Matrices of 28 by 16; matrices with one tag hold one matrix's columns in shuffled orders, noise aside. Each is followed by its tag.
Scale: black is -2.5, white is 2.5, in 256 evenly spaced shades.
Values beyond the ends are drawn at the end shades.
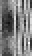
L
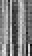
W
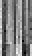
W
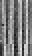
W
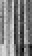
W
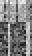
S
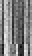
W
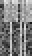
S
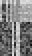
S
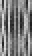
L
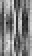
L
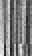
W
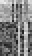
S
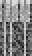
S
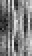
L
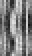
L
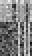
S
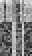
S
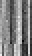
W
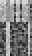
S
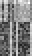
S
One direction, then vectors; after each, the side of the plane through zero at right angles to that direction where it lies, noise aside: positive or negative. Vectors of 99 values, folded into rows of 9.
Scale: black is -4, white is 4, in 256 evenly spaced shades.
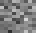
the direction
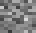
positive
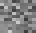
negative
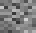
positive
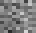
positive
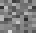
negative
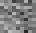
negative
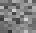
positive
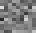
positive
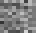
positive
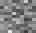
negative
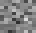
positive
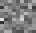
negative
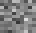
positive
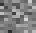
positive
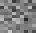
negative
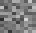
positive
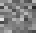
negative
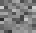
positive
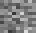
positive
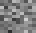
positive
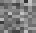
positive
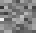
negative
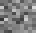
positive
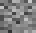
positive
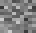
negative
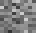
positive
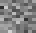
negative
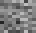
positive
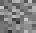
positive
